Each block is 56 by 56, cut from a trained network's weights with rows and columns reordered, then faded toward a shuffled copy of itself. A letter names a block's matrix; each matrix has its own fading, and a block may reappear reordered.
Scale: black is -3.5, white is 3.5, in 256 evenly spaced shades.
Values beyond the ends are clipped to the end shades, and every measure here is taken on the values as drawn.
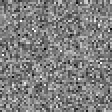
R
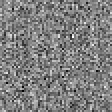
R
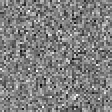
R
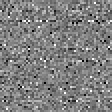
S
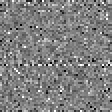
S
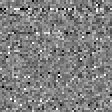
S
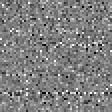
S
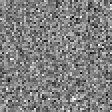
R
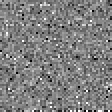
S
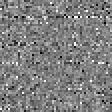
S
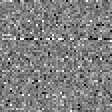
S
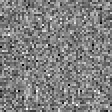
R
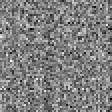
R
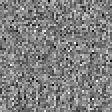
R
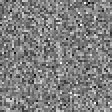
R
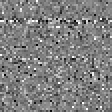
S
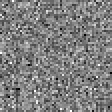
R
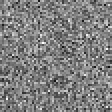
R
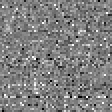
S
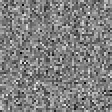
R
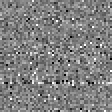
S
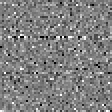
S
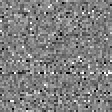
S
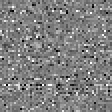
S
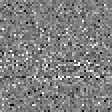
S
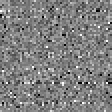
S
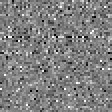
S
